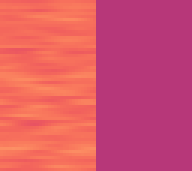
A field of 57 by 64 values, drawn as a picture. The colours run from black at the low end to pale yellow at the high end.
It is made of 1 by 2 panels. Panel 1,1: high, streaked across, faint in contrast. Panel 1,2: middling, flat.
